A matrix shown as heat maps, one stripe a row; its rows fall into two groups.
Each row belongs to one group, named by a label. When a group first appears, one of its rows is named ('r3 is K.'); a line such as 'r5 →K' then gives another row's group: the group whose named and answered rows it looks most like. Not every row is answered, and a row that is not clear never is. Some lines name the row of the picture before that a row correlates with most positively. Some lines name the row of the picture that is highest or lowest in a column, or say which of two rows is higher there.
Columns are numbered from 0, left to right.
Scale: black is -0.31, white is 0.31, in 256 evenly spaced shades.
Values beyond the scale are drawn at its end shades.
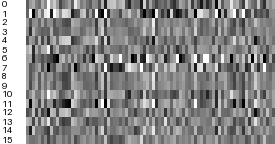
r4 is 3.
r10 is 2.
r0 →2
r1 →3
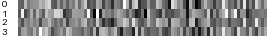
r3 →2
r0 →2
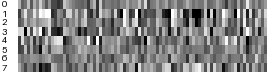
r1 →2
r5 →3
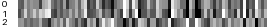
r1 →2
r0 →2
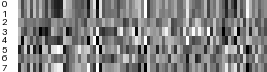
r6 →2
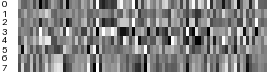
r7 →3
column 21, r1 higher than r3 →Yes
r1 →2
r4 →2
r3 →2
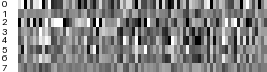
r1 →2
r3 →2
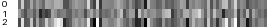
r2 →3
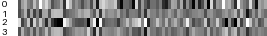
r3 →3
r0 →2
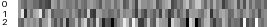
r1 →3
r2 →2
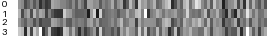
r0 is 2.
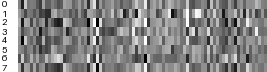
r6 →3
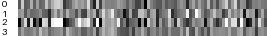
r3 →2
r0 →3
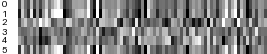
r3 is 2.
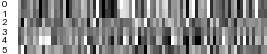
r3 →2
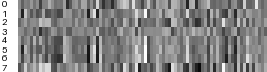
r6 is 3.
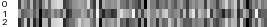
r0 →3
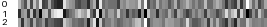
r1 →3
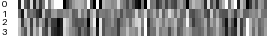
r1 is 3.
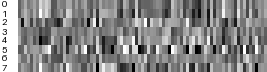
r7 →2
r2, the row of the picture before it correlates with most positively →2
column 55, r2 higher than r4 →No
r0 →2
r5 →2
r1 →2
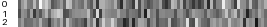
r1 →3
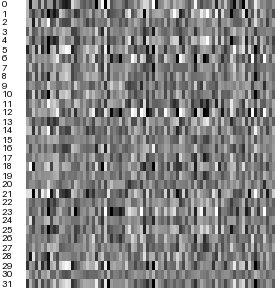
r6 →2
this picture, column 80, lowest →21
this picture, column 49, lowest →11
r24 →3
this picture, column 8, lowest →21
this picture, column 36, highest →12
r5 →3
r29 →3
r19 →2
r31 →3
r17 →2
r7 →3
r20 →2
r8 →3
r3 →3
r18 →3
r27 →2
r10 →3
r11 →2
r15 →2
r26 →2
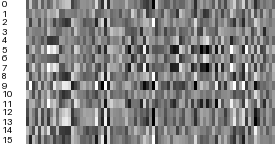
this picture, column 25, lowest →9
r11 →2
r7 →2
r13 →3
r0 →3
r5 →2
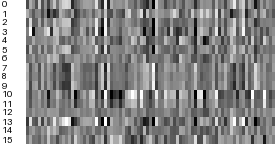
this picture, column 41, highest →15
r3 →3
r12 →2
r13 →3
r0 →3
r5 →3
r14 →2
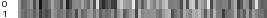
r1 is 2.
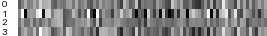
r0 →2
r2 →3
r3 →2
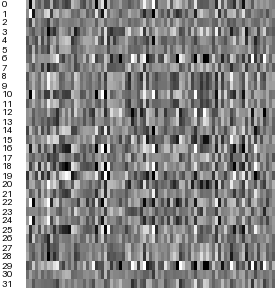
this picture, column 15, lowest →19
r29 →2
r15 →2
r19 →3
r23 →2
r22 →3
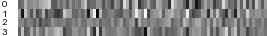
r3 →3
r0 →2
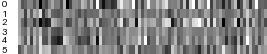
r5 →2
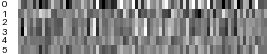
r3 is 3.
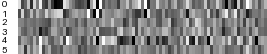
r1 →3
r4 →2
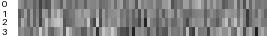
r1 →3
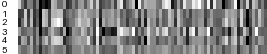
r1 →3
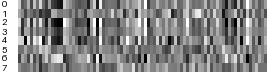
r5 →2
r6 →3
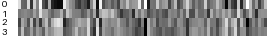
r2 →3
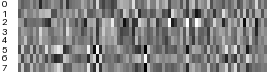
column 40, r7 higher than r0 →No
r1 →2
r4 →2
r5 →3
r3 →2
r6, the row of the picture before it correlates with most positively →0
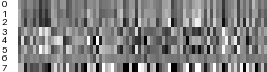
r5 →2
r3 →2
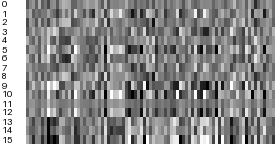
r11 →2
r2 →3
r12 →2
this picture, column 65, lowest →9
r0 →3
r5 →2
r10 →2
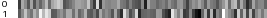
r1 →2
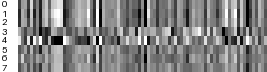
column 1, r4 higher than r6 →No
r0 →3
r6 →3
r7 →3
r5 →3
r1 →3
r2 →3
